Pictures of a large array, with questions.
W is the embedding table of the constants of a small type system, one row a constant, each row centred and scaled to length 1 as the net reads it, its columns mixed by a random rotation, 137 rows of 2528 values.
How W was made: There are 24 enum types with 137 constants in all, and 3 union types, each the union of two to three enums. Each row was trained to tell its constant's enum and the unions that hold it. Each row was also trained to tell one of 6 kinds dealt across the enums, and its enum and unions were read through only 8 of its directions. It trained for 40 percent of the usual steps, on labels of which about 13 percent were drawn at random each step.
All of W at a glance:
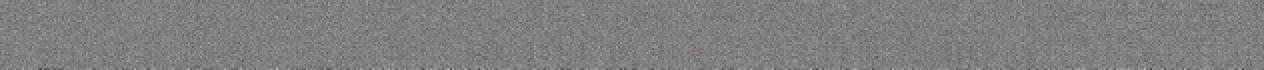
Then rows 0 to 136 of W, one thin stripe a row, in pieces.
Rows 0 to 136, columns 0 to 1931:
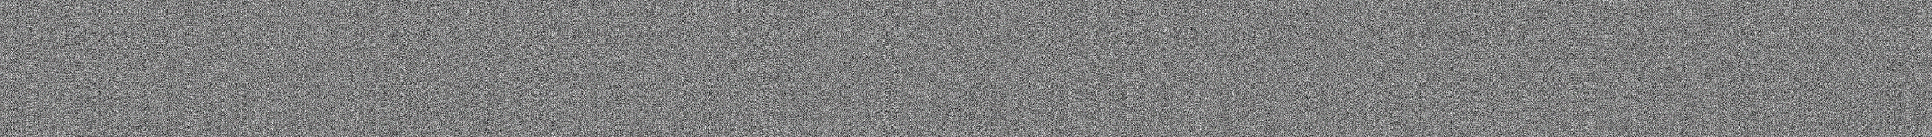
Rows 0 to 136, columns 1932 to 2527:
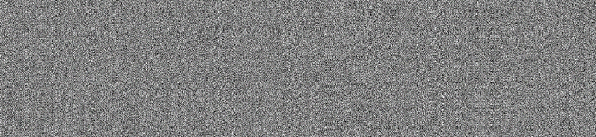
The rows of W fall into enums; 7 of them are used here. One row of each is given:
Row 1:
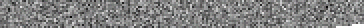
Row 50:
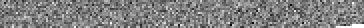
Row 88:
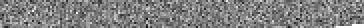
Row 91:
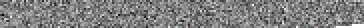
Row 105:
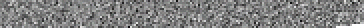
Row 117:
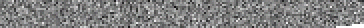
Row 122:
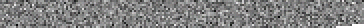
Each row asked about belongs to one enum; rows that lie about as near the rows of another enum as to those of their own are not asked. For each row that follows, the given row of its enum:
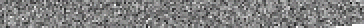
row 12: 50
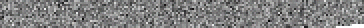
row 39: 50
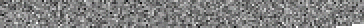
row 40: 117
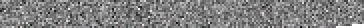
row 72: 1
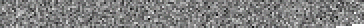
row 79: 117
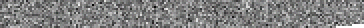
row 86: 122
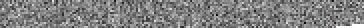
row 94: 117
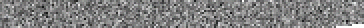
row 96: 122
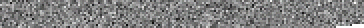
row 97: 122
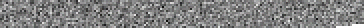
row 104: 88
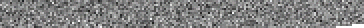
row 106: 88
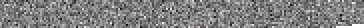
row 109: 122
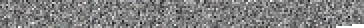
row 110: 122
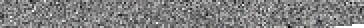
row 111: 50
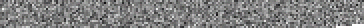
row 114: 117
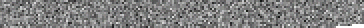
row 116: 1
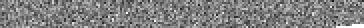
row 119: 117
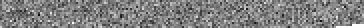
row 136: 88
